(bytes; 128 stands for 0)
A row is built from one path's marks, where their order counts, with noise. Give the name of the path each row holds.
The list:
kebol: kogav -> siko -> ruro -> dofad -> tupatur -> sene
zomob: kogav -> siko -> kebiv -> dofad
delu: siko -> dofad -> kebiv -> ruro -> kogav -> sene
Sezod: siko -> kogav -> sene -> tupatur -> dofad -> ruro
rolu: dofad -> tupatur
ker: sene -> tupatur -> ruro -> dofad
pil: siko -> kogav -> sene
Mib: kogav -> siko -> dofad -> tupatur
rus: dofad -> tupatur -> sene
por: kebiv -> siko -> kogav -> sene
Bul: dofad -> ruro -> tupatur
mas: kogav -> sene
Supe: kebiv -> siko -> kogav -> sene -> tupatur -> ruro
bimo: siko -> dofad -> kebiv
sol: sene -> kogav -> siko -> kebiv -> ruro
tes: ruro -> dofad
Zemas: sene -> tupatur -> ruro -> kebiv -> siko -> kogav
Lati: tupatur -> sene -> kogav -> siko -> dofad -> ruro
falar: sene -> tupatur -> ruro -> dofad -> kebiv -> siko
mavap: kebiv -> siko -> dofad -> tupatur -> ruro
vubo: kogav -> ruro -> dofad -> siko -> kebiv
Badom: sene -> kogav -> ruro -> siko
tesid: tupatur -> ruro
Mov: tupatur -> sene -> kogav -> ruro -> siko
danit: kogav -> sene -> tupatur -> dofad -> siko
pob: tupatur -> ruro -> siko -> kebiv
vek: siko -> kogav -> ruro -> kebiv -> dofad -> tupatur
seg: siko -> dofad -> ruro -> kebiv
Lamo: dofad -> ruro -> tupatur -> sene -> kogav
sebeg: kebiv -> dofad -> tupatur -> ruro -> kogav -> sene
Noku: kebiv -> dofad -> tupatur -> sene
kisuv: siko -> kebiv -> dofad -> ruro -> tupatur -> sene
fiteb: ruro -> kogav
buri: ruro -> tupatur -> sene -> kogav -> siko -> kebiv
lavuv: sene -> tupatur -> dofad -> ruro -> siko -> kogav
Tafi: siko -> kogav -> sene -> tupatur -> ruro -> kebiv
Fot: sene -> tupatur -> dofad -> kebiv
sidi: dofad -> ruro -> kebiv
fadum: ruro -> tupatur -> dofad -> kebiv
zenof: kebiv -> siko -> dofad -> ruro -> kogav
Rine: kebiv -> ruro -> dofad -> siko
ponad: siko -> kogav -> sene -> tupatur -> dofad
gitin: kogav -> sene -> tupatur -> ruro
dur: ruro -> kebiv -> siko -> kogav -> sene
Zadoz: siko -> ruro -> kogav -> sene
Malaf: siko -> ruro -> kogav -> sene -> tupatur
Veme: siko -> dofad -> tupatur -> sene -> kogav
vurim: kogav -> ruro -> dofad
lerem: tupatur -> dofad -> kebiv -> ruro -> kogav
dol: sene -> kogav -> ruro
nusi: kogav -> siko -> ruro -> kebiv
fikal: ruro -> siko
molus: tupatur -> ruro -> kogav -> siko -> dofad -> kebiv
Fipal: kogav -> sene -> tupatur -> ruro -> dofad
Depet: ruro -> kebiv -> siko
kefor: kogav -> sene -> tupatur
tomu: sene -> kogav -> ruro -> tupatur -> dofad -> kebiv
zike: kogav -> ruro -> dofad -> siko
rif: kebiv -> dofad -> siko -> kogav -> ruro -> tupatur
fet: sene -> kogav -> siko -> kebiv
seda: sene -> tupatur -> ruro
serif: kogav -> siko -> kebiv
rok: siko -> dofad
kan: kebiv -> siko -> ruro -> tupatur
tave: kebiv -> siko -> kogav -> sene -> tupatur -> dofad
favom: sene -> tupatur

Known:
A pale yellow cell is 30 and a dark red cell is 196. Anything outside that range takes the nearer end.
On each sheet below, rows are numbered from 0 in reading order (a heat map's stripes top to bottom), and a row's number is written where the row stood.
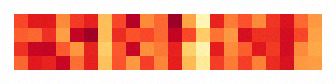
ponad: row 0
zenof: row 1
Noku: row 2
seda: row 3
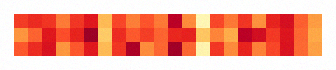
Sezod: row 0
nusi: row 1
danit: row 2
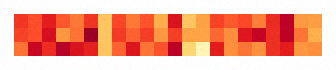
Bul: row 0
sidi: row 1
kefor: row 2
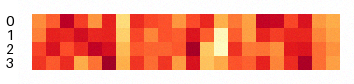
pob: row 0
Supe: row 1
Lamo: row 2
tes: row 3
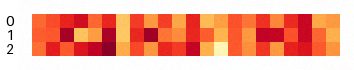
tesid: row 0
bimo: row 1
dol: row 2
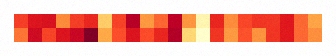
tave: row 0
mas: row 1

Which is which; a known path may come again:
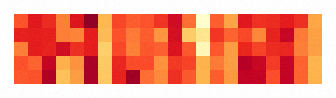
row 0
delu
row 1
ker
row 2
Supe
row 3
seg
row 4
bimo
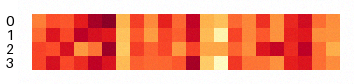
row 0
fiteb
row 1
gitin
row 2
sidi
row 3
Lamo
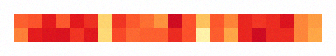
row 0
rif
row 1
Tafi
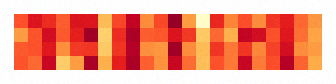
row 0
Veme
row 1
serif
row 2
Mib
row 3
rok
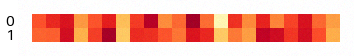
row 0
danit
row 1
vubo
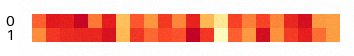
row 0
seda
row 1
Mov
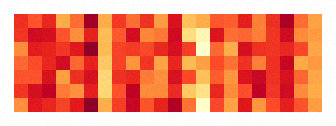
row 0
tes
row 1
rus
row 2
dur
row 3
tesid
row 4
molus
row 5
Fot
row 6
pil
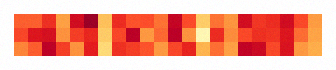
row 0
zenof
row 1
tave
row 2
pob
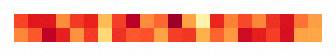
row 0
ponad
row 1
kan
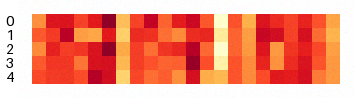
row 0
por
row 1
falar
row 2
Zadoz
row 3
lavuv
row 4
lerem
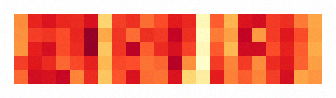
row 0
buri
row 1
Badom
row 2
fet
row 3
kebol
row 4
favom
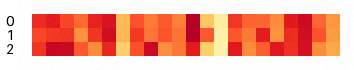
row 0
Fipal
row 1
Lati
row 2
Noku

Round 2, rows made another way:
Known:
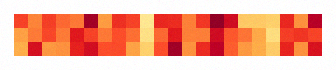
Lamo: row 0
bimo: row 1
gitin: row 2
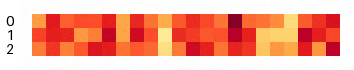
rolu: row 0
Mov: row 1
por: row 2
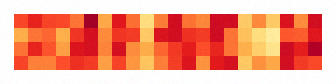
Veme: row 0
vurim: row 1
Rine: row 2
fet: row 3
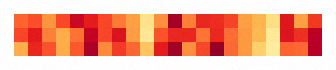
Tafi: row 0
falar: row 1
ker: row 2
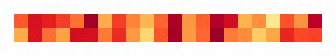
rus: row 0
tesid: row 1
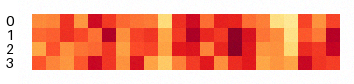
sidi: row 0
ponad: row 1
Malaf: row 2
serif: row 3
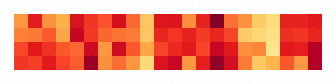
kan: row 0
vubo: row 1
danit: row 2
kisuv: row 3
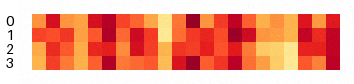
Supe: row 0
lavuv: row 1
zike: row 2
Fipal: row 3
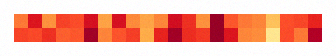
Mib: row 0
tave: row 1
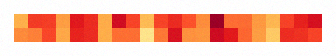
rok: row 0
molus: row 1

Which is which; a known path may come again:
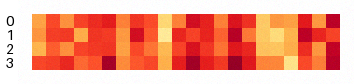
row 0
pil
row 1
Badom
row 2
mas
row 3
tave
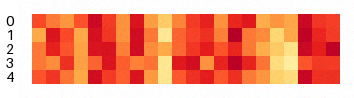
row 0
serif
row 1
fikal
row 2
Rine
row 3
fadum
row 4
Depet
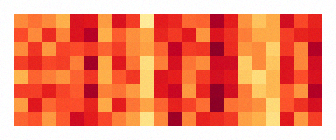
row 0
zenof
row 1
zomob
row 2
kefor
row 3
Veme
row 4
Zadoz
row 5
kisuv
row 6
rolu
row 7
Tafi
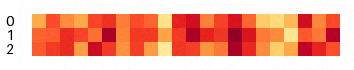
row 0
dol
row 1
ponad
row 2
pob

